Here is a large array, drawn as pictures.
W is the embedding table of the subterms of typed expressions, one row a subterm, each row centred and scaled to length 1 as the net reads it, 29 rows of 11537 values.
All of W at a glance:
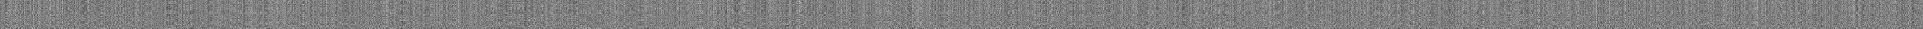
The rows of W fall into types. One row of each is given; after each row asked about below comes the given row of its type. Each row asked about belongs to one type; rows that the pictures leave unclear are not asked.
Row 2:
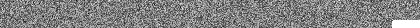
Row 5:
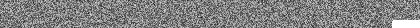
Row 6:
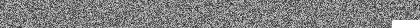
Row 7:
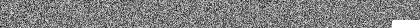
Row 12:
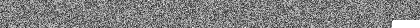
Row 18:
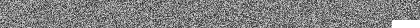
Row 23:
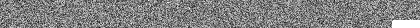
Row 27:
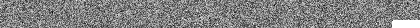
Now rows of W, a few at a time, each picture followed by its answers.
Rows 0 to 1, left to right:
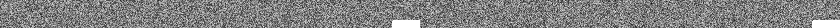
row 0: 7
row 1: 23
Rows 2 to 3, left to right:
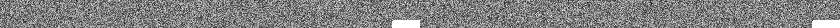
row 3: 12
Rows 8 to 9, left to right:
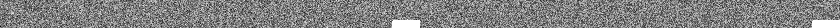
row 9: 7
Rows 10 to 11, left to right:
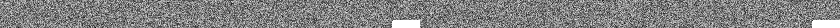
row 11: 2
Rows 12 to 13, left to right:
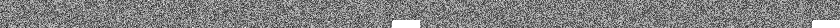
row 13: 12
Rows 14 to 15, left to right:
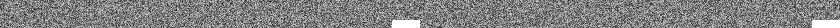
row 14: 6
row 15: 6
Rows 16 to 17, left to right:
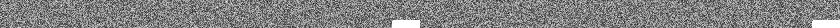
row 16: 7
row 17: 5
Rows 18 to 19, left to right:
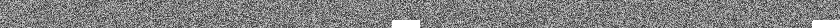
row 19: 5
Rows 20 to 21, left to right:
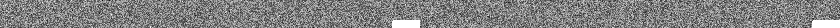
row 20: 5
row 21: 12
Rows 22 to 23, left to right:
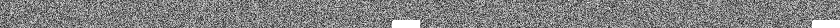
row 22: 2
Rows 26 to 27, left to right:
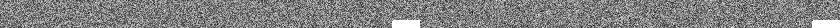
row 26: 5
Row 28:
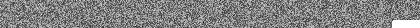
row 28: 12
